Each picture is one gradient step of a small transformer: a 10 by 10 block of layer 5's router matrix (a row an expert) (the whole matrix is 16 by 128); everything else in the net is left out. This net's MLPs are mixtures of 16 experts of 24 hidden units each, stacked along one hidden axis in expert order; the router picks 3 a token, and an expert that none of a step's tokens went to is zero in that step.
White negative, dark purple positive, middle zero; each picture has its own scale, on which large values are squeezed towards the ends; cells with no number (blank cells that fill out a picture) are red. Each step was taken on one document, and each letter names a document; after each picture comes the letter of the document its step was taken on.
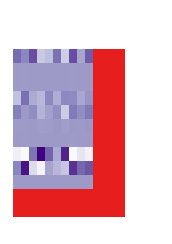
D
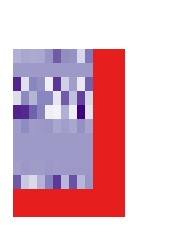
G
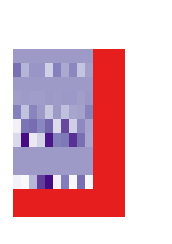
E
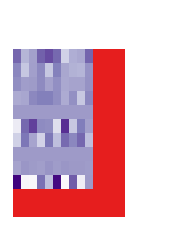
E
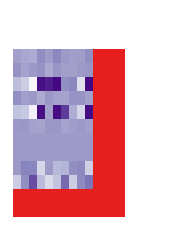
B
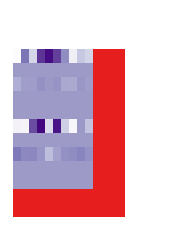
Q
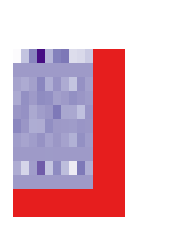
Q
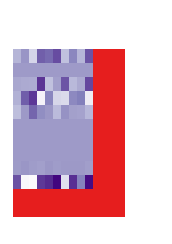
B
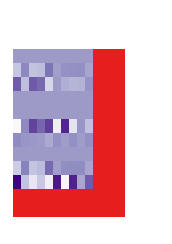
E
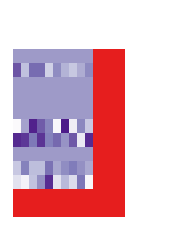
E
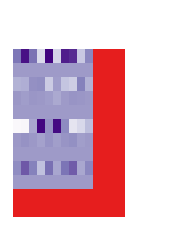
Q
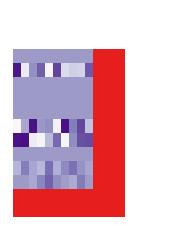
E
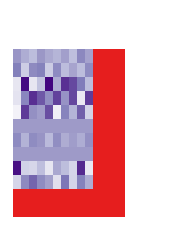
G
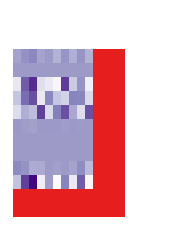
B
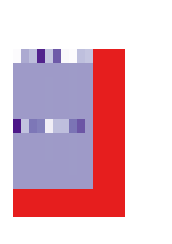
Q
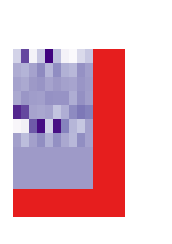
Q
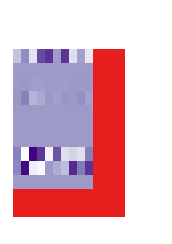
D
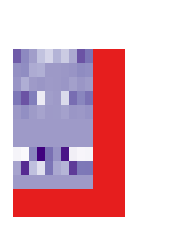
D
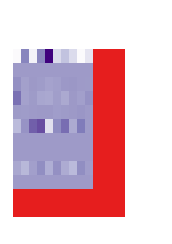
Q
